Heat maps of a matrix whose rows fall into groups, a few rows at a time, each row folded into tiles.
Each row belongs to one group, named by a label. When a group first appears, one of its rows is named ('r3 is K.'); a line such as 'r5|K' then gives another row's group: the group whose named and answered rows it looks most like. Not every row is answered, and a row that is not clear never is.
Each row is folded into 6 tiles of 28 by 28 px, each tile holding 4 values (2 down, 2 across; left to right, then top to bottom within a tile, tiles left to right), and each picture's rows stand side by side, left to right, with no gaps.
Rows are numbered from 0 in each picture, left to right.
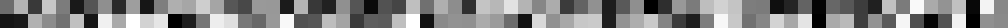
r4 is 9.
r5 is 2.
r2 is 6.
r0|9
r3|9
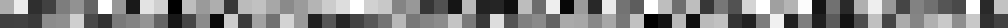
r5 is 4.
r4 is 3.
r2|9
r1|4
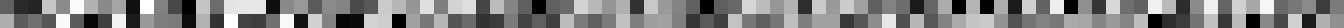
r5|9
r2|3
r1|2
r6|4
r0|2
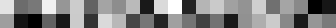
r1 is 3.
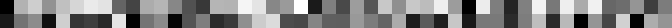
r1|3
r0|2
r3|2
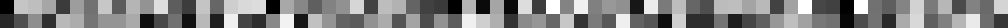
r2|9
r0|4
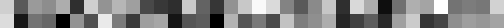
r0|3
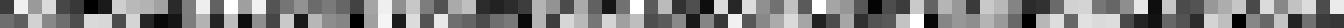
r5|6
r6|3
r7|3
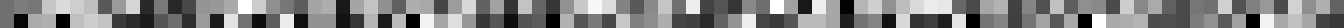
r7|4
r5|2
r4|6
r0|3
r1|2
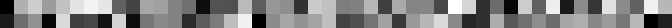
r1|6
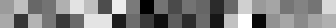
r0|3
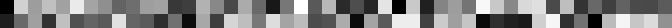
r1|4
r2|4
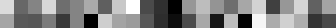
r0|3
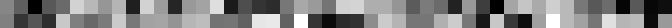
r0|6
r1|4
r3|9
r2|9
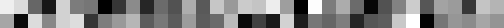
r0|9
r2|6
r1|2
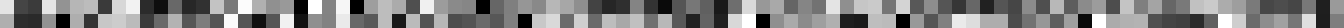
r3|9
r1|2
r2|3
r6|4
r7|9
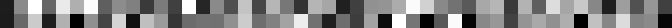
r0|2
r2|2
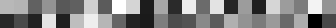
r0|3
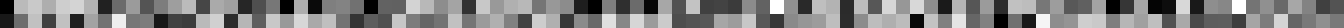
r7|3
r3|9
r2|6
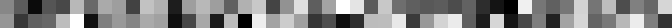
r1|4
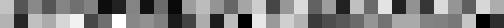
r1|4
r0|9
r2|4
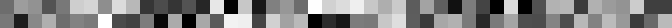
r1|4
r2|9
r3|3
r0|3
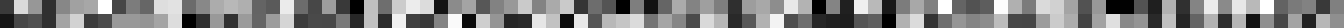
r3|9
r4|3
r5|6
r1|3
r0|6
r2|2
